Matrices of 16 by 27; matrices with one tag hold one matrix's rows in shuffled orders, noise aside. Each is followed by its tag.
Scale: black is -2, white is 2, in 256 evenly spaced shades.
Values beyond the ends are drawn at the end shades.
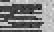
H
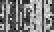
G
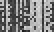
G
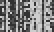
G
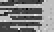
H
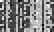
G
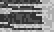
H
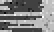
H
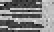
H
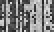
G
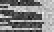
H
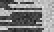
H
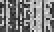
G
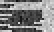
H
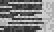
H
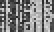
G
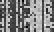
G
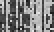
G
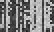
G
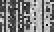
G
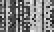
G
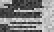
H
